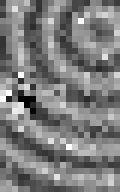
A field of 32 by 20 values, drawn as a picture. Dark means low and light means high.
Roughest part: middle left. Mirror symmetry: none. Histogram: bell-shaped. Slope: none. Average level on the scale: 50%. Rings: centred on the top right. Odd patch: rougher, in the middle left.
